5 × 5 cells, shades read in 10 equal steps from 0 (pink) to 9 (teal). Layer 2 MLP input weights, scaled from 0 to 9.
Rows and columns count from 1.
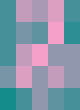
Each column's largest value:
9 7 6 6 8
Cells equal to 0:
2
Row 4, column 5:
4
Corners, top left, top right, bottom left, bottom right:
7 7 9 7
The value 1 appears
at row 1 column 4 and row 4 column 2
